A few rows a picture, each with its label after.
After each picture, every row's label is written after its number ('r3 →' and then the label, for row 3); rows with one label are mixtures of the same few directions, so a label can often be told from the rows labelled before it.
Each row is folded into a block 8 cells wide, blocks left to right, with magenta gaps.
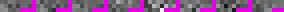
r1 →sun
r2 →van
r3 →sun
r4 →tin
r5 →van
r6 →van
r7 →van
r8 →van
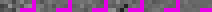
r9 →sun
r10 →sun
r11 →van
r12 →sun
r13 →sun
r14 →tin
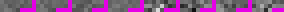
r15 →van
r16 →van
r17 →van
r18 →van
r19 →sun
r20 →sun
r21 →sun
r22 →van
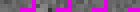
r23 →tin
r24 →van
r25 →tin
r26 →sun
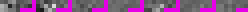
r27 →sun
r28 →sun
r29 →van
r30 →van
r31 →sun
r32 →van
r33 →sun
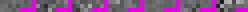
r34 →sun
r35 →van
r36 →sun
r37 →tin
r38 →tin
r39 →sun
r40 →tin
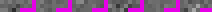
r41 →sun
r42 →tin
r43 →tin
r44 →van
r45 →van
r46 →sun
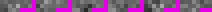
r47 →sun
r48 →tin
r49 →sun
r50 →sun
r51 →sun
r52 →sun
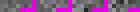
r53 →sun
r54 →van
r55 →van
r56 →tin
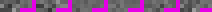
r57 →van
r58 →sun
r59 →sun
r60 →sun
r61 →sun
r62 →van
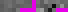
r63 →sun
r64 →sun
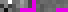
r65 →tin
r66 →van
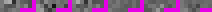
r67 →tin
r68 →sun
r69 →tin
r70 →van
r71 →sun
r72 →sun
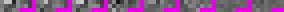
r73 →tin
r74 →tin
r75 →tin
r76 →tin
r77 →tin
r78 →van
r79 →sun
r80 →tin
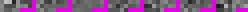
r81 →tin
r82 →tin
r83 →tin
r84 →van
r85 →sun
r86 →tin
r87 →sun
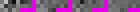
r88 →tin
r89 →van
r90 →tin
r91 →van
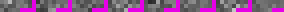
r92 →tin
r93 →van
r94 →van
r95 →van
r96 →tin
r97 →tin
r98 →van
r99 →van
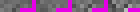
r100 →van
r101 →van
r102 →van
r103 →van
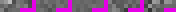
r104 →tin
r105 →sun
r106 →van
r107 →van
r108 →tin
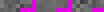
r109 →van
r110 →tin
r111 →tin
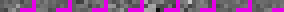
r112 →sun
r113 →van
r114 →tin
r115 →sun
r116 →van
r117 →tin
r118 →sun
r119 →van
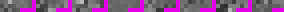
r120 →tin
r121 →van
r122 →tin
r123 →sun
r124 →van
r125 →tin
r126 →van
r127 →tin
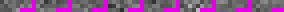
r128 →van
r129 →tin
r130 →sun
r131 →sun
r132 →tin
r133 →van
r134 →tin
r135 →tin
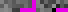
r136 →van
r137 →van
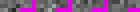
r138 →sun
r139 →sun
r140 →tin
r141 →tin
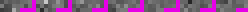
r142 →van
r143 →tin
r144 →tin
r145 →sun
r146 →van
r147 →tin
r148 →tin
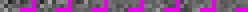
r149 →tin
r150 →tin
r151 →tin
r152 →van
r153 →sun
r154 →van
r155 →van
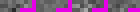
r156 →sun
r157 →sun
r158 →sun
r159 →van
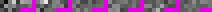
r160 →tin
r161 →tin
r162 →tin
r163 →van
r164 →sun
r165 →tin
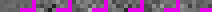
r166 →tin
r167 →sun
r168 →van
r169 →van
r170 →sun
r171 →sun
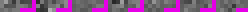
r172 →tin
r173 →van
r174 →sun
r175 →tin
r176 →tin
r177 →tin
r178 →sun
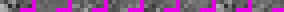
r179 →sun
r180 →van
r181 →sun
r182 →van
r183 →van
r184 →tin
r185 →sun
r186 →van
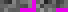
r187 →tin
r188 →tin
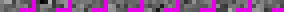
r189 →tin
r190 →tin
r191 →van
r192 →sun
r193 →sun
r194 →tin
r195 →van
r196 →van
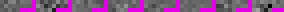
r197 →tin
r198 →van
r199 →tin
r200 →sun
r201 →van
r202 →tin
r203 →sun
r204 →sun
